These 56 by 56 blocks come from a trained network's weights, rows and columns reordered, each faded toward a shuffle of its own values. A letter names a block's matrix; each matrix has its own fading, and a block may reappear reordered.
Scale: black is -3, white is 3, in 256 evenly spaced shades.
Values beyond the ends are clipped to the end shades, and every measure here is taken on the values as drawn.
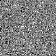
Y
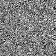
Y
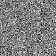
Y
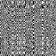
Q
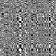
Q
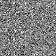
Y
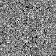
Y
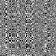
Q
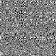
Q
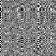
Q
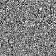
Y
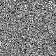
Y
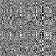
Q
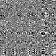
Q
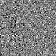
Y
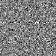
Y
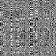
Q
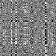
Q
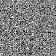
Y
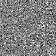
Y
